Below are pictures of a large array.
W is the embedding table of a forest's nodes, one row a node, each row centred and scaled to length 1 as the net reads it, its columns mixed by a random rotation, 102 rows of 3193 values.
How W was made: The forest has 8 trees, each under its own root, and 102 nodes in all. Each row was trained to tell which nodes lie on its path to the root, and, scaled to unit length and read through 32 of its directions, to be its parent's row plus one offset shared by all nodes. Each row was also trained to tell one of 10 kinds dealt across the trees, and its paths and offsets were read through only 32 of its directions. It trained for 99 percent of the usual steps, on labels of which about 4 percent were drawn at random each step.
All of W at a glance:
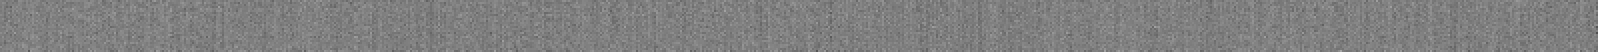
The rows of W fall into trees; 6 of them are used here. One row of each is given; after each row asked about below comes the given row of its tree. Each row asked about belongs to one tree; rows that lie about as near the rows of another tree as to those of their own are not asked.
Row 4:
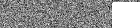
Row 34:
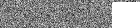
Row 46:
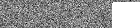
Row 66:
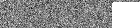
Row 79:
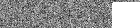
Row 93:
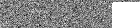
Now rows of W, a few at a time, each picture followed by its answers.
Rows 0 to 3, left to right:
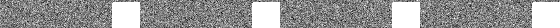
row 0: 93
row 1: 66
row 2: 93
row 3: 66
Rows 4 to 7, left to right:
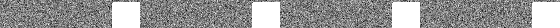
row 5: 79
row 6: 79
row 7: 79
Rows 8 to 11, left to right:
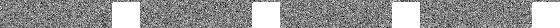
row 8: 46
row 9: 79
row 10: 93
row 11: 4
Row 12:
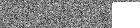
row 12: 46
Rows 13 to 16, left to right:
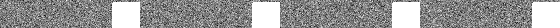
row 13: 46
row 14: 79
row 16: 79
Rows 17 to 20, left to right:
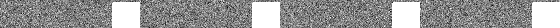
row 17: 34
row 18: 93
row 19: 66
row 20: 34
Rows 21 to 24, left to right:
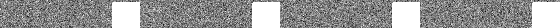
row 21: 34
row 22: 46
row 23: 93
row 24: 79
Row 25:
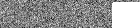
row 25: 66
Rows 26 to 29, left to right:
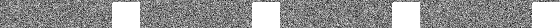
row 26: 46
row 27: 34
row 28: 66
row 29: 93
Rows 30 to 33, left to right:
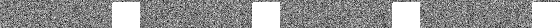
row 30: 93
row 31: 46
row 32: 46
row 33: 93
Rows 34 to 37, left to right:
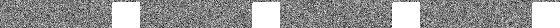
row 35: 46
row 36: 46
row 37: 79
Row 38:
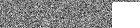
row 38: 79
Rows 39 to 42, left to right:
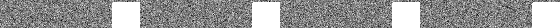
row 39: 93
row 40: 79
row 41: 34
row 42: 4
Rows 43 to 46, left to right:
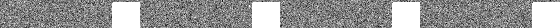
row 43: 66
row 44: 93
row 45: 79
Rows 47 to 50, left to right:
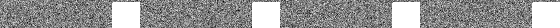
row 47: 34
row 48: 34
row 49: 34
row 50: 66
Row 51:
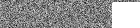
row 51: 93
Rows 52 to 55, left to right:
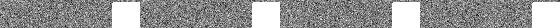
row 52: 66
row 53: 79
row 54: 4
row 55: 4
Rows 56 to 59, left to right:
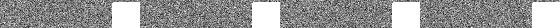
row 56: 66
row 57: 46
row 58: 93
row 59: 34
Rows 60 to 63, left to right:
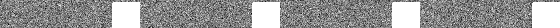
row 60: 46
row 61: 93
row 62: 34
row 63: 66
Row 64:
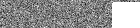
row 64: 79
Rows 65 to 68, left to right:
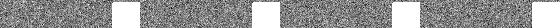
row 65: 66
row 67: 79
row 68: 34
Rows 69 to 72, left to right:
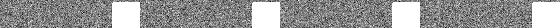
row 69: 46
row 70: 34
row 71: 66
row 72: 46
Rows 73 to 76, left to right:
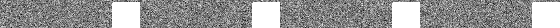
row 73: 4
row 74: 46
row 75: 46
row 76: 93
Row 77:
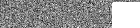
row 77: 4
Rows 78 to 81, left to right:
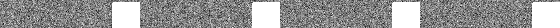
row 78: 66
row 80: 34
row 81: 46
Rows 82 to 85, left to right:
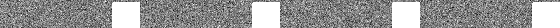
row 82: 34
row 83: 4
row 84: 34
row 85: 46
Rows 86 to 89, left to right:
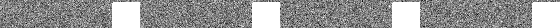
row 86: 46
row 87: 93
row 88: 93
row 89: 34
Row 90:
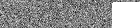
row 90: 66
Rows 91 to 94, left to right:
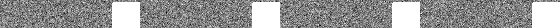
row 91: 4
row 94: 66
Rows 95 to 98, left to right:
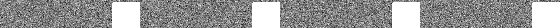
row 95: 66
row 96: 46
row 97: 4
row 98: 34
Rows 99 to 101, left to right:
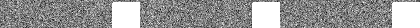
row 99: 46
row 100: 66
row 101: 4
